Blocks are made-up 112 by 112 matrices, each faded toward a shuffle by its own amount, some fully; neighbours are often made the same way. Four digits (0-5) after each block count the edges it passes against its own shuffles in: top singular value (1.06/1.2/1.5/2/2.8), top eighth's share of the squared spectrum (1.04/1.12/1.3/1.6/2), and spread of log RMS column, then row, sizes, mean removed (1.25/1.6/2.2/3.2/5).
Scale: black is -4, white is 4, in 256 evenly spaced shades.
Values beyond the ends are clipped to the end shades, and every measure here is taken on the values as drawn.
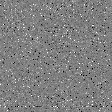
2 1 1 1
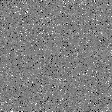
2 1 1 1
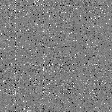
2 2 2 2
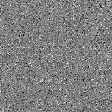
3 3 1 1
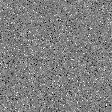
1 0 0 0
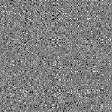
4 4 3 3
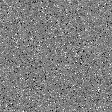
0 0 0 0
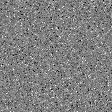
1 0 0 0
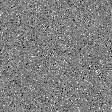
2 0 0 0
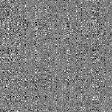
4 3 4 3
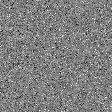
1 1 0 0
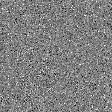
2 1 1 0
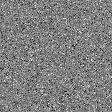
1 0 0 0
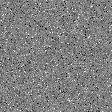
0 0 0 0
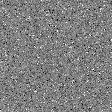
0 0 0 0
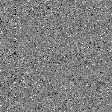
2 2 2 1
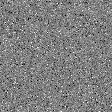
2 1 0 0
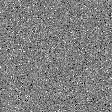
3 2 0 0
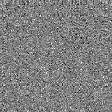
4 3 2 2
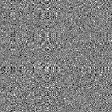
5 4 3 3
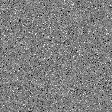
2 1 0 0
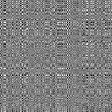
5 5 4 4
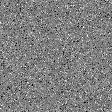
0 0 0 0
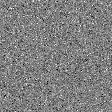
2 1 0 0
